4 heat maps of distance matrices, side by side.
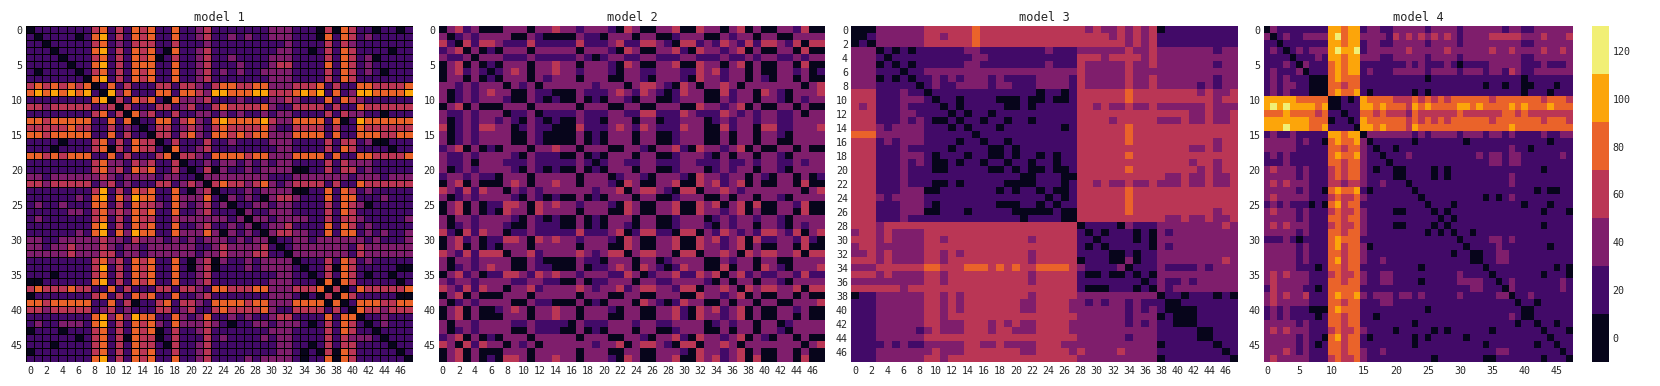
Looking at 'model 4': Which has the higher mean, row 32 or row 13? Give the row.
13
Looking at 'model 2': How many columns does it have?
48
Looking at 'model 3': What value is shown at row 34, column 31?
20
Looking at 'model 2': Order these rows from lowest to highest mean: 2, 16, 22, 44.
16, 44, 22, 2
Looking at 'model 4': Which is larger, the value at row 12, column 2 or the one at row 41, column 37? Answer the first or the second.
the first
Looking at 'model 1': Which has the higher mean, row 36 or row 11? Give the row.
11
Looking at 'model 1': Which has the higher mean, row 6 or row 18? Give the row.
18
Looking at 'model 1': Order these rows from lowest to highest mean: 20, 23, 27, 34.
34, 20, 23, 27
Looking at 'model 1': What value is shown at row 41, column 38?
20
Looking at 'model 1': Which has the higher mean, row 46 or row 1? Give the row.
1
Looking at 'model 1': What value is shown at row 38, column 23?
20
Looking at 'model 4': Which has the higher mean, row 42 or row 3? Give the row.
3
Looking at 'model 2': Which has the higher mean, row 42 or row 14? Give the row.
14
